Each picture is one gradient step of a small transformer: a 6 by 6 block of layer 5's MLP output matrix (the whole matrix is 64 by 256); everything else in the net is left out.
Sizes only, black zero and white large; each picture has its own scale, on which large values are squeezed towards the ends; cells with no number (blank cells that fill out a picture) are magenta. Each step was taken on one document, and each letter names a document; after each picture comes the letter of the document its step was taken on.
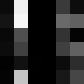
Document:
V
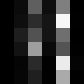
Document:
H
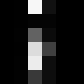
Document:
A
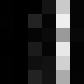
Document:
H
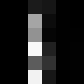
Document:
A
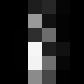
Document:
A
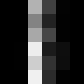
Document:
A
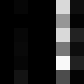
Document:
H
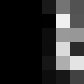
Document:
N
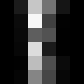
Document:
A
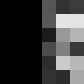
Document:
N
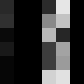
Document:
N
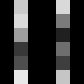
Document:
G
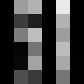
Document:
H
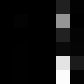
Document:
H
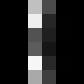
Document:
A
